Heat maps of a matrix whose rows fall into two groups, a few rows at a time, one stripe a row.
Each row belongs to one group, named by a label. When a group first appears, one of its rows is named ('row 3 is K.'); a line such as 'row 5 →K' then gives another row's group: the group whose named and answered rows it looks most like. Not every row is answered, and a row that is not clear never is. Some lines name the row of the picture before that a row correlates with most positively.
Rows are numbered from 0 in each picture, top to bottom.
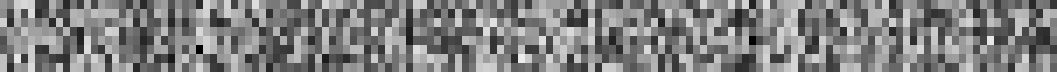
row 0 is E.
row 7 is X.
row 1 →X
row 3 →E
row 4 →E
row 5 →E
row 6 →X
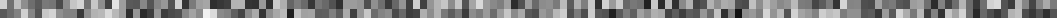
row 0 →X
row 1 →E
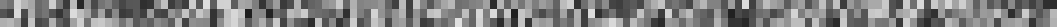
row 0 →E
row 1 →X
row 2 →X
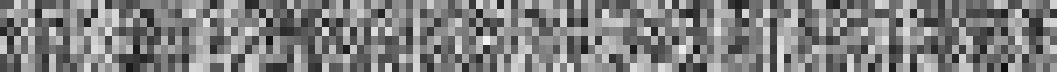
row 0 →X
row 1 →E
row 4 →X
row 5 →X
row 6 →E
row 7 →E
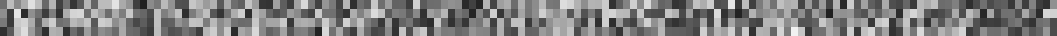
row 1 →X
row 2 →E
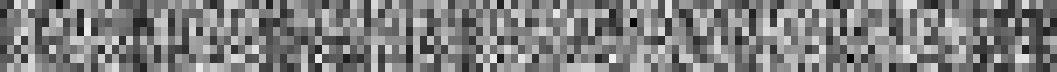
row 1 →E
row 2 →E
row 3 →E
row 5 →E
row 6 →X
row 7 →E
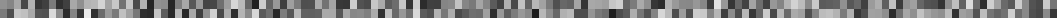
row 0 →X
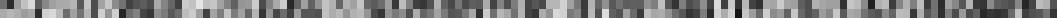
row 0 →E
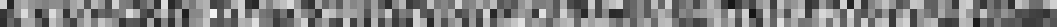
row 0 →X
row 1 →E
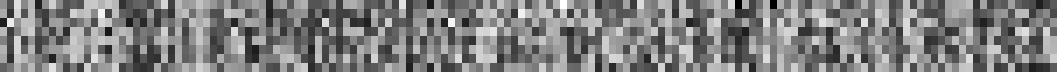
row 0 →E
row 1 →X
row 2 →E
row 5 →X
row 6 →X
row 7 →E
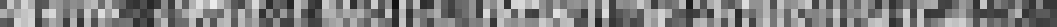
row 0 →E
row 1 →E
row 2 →E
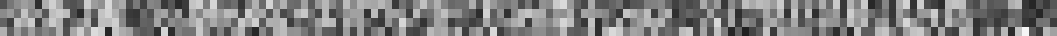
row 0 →E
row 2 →E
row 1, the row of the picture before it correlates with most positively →0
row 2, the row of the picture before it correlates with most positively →1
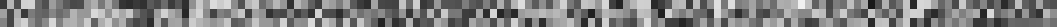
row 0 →E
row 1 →X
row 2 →E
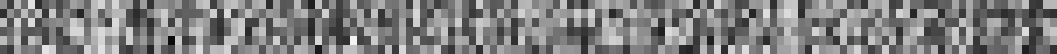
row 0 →X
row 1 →E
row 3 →X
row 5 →E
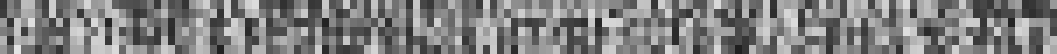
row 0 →E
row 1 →E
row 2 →X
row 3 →X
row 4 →X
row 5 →X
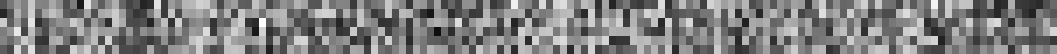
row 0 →E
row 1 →E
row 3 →X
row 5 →X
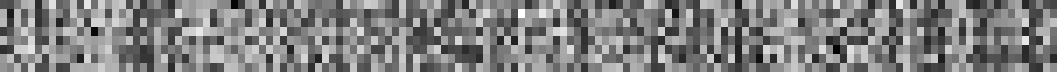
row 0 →E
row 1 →X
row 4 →X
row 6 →E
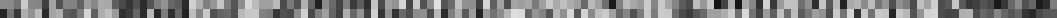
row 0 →E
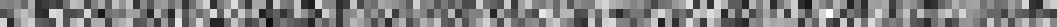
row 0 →X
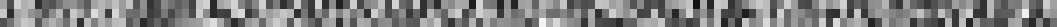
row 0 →X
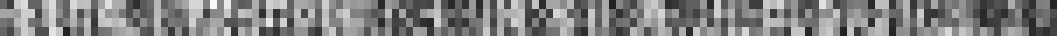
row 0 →E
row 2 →E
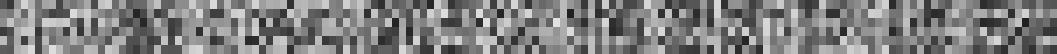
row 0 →E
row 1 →X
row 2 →E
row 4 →X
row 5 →E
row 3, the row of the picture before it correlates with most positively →3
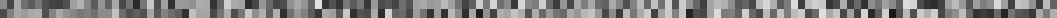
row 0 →X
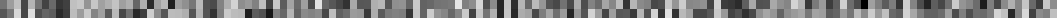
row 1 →X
